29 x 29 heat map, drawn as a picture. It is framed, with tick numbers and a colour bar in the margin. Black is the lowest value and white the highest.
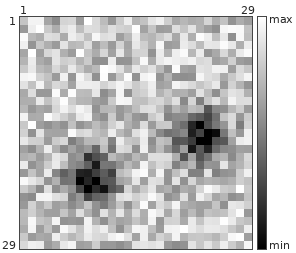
Average level on the scale: 70%. Dips: two. Histogram: skewed, a long tail of low values. Slope: none. Mirror symmetry: none.
